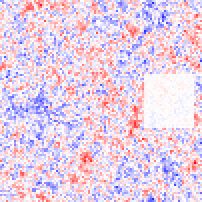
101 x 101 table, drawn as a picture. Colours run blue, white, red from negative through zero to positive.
In the middle right lies a patch that is calmer than the rest. Neither half mirrors the other. The middle left is the ninth with the lowest average. The values follow a bell shape.
